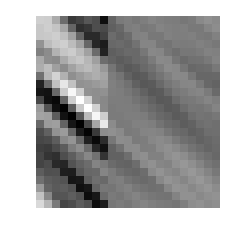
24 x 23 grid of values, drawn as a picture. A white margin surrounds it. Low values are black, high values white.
Ninth with the lowest average: bottom left. Roughest part: middle left. Grain: diagonal, down to the right. Seam: vertical, 40% of the way across, the right part calmer. Mirror symmetry: none.
